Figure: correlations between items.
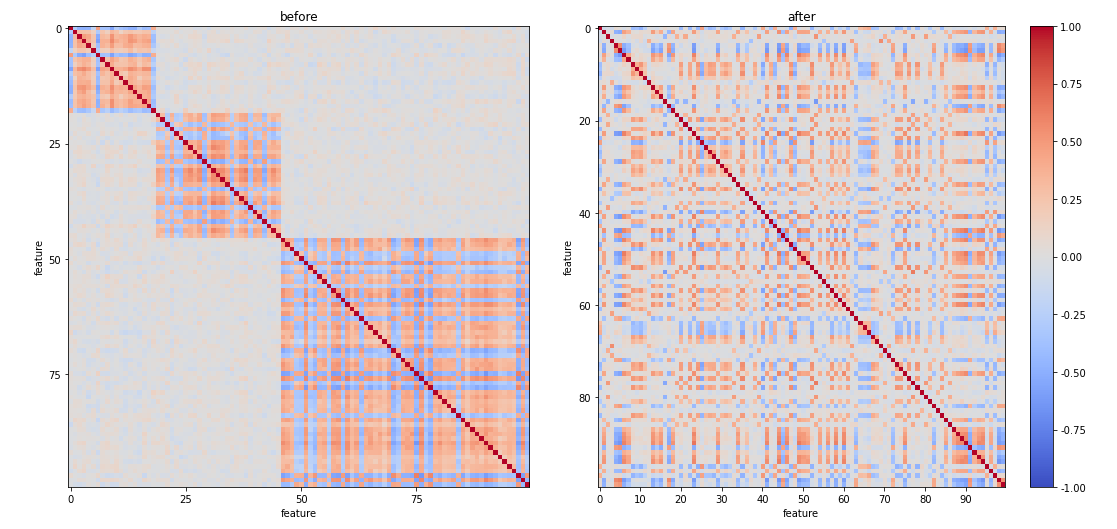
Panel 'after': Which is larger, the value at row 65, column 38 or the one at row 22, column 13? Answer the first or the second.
the second
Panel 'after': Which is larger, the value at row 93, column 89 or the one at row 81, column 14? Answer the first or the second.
the first
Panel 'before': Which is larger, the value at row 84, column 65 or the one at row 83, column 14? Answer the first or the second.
the second
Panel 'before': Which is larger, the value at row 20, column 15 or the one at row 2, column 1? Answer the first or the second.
the second
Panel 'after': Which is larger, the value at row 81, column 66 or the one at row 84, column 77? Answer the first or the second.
the second
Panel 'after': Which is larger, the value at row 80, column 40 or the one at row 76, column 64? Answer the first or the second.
the first
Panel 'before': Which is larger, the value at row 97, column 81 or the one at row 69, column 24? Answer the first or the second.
the second
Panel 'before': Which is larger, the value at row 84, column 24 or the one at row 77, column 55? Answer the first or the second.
the first
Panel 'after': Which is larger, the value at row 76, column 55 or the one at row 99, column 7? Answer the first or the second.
the first
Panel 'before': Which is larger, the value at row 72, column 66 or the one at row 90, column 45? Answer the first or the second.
the first
